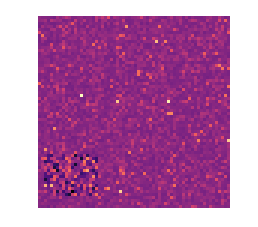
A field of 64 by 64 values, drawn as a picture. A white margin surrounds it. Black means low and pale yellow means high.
Values change most from cell to cell in the bottom left. An odd patch, rougher than its surroundings, sits in the bottom left. The halves do not mirror each other. Most values sit low, with a long tail of high ones. No row or column stands out. No overall slope runs across the table. The texture is fine-grained noise.
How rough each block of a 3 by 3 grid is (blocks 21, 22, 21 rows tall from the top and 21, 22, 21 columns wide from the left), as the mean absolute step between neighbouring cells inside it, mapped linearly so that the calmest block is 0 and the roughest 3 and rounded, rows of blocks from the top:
0 0 0
0 0 0
3 0 0
